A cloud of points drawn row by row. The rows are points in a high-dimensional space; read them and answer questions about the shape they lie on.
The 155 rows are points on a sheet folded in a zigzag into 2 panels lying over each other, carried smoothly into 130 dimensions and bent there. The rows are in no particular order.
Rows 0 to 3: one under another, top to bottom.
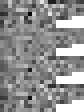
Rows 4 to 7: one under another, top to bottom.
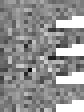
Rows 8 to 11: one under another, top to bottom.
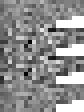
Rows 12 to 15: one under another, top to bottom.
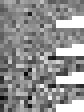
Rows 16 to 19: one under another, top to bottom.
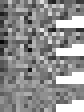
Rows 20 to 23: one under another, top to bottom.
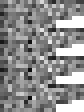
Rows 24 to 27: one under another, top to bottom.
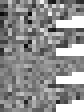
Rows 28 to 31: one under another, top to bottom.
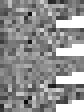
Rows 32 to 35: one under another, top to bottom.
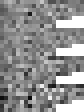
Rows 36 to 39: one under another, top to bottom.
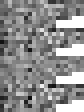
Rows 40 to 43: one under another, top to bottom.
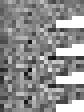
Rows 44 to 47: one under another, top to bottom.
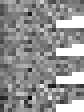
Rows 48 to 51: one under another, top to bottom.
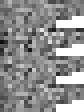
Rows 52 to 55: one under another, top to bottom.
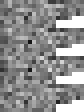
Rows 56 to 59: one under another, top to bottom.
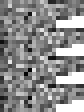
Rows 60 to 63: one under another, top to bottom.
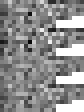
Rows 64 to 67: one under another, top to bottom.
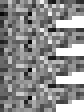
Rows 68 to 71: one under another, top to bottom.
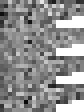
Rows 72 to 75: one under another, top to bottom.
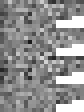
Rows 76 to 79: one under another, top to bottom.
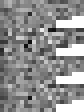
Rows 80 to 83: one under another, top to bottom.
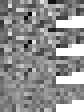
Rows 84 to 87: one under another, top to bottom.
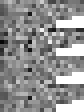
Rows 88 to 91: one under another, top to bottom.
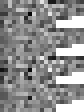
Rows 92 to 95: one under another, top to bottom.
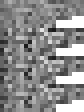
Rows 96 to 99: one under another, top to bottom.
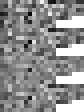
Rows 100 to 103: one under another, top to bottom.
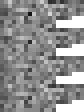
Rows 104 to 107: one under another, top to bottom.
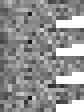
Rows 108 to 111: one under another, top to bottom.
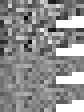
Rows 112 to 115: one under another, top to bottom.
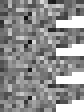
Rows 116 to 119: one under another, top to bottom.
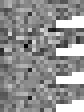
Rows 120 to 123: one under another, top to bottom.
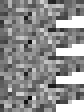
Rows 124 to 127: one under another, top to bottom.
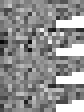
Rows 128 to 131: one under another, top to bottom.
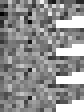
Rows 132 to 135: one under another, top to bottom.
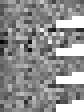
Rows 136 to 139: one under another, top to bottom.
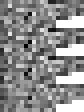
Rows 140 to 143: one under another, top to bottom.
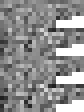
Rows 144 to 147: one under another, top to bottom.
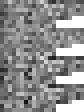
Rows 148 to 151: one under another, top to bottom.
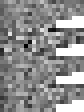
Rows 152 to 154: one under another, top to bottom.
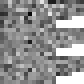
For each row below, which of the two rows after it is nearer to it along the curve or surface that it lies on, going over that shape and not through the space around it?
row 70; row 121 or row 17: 17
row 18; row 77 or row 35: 35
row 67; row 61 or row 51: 61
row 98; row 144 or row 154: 154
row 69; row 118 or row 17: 118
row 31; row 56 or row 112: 112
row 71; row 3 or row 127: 127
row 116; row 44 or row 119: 119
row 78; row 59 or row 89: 89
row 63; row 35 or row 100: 35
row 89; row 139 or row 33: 33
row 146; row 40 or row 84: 40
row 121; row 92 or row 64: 64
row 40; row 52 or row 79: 52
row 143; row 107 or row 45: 45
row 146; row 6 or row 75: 6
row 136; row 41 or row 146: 41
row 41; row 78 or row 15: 15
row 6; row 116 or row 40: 116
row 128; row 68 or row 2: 68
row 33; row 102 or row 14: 102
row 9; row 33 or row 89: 89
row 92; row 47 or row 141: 141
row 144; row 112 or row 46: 112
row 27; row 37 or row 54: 37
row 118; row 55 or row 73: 73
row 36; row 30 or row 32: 30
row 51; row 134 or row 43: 134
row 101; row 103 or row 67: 67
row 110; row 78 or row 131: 78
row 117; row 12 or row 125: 125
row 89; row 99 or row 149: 149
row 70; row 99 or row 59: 59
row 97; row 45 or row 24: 24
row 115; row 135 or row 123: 123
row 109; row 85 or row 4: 85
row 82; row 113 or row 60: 113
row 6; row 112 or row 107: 107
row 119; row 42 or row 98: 98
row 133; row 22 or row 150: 22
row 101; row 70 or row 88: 88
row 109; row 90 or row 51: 90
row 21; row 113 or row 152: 152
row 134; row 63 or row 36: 63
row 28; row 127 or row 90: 90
